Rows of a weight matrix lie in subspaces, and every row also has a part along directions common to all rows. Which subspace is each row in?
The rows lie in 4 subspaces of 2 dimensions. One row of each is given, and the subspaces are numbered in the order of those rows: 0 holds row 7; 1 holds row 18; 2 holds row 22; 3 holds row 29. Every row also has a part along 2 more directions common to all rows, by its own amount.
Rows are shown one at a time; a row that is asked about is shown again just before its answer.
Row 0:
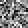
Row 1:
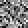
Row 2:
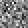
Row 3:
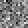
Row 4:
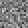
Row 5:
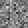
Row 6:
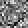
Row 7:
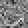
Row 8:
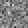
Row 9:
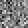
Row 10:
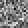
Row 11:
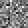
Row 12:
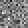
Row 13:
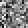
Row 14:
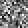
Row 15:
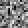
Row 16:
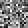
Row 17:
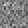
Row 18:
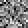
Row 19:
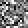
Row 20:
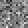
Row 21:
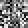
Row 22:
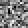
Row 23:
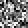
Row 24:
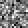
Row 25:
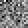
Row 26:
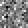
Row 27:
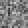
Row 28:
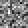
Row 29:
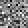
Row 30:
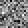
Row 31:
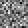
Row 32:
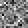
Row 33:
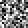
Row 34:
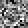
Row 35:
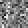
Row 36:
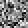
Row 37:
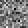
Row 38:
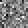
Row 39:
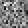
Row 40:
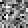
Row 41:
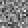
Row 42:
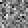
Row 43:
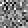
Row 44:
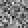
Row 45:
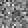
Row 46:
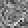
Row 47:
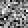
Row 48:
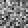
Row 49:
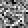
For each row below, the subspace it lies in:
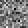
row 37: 2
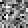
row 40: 1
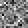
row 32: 0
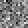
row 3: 3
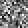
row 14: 1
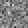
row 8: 2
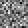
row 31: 2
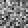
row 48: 3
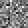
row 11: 3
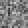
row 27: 2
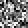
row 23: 0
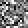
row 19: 0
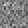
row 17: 2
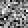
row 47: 3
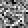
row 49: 0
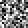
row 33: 1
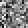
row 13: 1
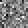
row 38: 1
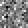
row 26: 1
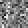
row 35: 1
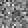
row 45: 2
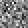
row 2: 1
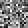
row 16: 3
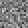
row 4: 0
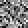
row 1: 1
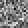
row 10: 0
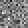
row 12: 3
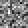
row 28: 2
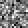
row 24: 1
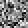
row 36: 0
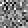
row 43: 2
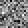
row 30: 3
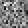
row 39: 2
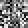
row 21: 3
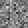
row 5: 3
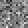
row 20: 3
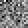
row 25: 3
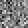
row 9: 3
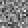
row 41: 0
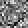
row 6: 0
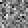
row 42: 1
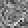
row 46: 0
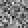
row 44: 1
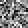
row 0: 1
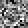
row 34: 0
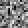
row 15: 2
